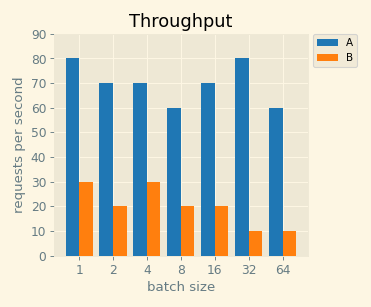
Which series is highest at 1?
A
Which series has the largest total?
A
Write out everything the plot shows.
Title: Throughput
x-axis: batch size, ticks 1 2 4 8 16 32 64
y-axis: requests per second, ticks 0 10 20 30 40 50 60 70 80 90
Legend: A, B
Values:
A: 80 70 70 60 70 80 60
B: 30 20 30 20 20 10 10
